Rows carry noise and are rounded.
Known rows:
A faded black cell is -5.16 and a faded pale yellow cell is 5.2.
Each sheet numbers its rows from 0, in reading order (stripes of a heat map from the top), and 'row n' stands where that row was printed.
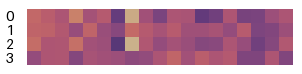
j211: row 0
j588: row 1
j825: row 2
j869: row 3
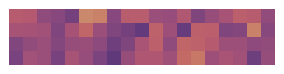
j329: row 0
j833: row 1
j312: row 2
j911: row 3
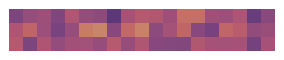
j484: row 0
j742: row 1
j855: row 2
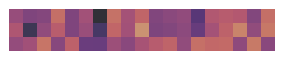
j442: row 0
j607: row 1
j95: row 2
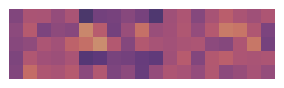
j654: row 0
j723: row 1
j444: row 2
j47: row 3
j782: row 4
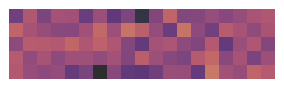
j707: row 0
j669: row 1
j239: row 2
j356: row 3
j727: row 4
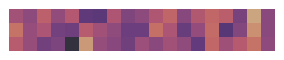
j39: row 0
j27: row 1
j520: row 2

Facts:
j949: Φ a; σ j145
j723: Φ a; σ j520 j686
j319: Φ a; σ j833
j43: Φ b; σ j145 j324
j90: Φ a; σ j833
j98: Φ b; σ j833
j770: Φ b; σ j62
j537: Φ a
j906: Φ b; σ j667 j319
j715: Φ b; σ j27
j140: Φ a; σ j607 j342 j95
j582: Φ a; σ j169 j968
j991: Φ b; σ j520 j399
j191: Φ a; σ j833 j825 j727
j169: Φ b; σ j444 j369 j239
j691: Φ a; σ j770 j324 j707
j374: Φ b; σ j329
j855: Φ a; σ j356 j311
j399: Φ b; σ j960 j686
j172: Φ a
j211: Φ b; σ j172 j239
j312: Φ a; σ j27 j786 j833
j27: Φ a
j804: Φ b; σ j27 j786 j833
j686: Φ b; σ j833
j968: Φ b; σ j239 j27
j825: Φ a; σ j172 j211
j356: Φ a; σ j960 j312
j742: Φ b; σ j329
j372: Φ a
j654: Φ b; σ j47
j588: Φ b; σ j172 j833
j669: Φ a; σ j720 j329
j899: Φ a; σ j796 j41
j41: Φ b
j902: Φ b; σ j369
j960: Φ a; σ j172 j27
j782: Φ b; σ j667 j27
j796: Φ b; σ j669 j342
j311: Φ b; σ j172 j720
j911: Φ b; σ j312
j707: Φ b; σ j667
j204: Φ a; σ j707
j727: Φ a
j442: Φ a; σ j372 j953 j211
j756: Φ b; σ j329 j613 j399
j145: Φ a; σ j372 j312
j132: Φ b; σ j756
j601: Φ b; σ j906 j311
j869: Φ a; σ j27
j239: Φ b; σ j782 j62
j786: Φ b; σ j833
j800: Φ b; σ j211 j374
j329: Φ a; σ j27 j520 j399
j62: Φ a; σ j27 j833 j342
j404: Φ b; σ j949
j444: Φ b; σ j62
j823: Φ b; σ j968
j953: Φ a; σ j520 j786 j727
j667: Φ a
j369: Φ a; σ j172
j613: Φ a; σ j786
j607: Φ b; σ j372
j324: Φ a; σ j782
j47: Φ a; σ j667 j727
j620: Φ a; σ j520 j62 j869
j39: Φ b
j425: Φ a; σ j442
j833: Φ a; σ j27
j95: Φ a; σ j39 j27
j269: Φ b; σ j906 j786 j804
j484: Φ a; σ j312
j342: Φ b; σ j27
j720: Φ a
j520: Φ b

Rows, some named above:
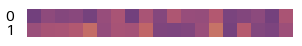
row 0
j613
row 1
j601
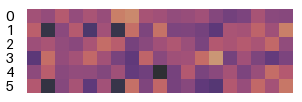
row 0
j169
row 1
j372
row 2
j686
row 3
j269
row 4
j667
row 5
j372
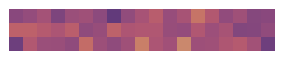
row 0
j312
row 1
j588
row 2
j620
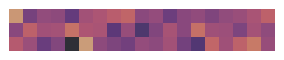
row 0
j720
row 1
j906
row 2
j520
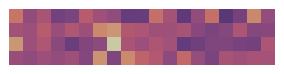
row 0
j27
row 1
j169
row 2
j369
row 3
j796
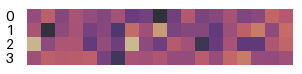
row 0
j667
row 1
j607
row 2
j172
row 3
j191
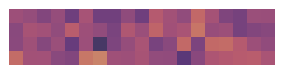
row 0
j786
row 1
j804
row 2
j953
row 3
j399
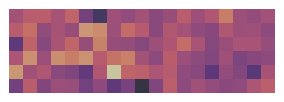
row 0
j191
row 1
j374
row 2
j691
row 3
j800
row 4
j902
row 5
j707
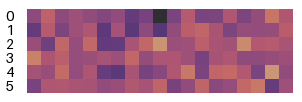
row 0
j667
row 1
j204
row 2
j140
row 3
j960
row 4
j39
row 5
j43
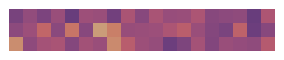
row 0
j613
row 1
j582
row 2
j311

